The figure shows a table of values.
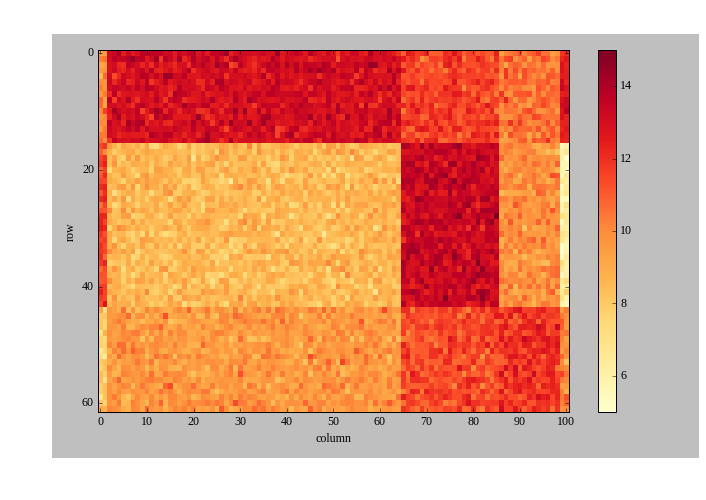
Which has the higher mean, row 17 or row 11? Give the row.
11
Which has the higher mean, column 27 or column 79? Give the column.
79
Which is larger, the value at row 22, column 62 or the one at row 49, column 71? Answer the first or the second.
the second
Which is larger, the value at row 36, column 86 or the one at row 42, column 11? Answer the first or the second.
the first
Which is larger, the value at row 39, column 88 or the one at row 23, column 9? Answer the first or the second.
the first
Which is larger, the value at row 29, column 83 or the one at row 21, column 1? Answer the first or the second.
the first
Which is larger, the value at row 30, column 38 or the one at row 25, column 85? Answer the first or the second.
the second
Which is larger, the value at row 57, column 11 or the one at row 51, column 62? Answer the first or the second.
the second
